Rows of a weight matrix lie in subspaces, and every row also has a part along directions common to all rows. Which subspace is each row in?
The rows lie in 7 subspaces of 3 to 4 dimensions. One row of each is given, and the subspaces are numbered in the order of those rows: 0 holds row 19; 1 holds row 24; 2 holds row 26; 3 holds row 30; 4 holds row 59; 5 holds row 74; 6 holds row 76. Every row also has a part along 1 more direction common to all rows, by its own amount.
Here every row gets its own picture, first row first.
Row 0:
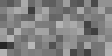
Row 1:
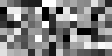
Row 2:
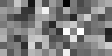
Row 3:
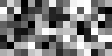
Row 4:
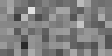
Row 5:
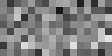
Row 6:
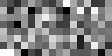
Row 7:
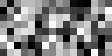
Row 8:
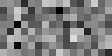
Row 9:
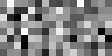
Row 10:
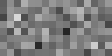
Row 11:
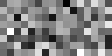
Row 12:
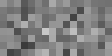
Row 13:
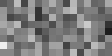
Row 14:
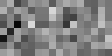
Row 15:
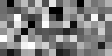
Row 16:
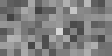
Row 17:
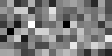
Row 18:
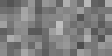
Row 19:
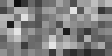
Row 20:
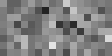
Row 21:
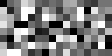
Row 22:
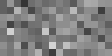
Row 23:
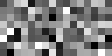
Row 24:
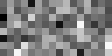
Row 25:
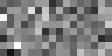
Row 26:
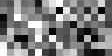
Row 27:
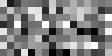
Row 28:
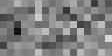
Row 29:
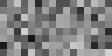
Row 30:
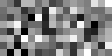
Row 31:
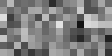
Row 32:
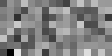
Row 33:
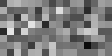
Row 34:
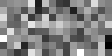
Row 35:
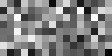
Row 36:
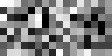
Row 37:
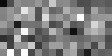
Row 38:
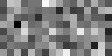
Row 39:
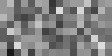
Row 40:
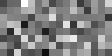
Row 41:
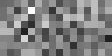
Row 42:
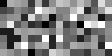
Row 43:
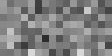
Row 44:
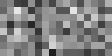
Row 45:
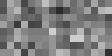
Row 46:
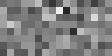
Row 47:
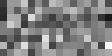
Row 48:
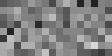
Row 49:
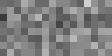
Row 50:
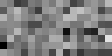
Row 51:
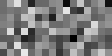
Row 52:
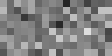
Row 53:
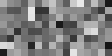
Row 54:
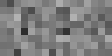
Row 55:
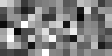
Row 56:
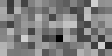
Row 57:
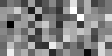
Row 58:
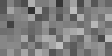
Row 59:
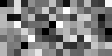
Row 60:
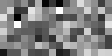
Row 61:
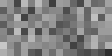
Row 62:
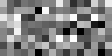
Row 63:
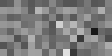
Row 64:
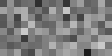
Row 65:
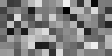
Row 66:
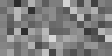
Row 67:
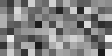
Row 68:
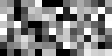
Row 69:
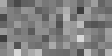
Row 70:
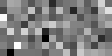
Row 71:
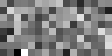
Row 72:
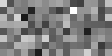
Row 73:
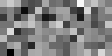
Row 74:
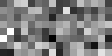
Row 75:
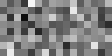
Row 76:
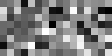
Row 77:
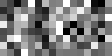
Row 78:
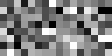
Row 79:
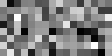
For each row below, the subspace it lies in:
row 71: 3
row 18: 4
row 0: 4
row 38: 2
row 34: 1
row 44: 0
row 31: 1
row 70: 6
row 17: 5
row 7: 6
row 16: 4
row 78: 6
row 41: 5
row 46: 2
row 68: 2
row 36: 5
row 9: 1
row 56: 1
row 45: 2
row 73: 3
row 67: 6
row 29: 6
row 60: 2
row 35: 6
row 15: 5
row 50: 0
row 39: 6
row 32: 3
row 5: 5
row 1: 2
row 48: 5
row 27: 2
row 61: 6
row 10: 1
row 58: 0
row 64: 5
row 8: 2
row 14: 5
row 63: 4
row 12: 3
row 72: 5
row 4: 1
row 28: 0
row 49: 1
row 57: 0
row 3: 6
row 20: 4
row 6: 3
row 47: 1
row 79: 2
